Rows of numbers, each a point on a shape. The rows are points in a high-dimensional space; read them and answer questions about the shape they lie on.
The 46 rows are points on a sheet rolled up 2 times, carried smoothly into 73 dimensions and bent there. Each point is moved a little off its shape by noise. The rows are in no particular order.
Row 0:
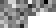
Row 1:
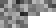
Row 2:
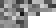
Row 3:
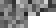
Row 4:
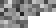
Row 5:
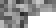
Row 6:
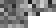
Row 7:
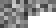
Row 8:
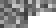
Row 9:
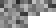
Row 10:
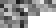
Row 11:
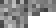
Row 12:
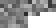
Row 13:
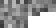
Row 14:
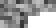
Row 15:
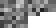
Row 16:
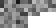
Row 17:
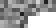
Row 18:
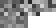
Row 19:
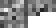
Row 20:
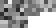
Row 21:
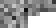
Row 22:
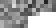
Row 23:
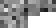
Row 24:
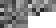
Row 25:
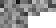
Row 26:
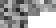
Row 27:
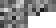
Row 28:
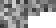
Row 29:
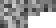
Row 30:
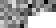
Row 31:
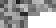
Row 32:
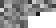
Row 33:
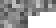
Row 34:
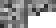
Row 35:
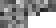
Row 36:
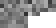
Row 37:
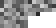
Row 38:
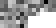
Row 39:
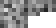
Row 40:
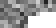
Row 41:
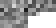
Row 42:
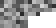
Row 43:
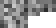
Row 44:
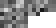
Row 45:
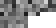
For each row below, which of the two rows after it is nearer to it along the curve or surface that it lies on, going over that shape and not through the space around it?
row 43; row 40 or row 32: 40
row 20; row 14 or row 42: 42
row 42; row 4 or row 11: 4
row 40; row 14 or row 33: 14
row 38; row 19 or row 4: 4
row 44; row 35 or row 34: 35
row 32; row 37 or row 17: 37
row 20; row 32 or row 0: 32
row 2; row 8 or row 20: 20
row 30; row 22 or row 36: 22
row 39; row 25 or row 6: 6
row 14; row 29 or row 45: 29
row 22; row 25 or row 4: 25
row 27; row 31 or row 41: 41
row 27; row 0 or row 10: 10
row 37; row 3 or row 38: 3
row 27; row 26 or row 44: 44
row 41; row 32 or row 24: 24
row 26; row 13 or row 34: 34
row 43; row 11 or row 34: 34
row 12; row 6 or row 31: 31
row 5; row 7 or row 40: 40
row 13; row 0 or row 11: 11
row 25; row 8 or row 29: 8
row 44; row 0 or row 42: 42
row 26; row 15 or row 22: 15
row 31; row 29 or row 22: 22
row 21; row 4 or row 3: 3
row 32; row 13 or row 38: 38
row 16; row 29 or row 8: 8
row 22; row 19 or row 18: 19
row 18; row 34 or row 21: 34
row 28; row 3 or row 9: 3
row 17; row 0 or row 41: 41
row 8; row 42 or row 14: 14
